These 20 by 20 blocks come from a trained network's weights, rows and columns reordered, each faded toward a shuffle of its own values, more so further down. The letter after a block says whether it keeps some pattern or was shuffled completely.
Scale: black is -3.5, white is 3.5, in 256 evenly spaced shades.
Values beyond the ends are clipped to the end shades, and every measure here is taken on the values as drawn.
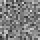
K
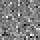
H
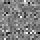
H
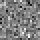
K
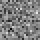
K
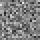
K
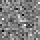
K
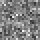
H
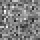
H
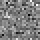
K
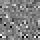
H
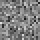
H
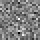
K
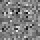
H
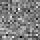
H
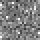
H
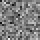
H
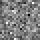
K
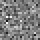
K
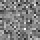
K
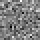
K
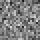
K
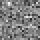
H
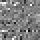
H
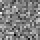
K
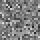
K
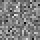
K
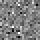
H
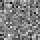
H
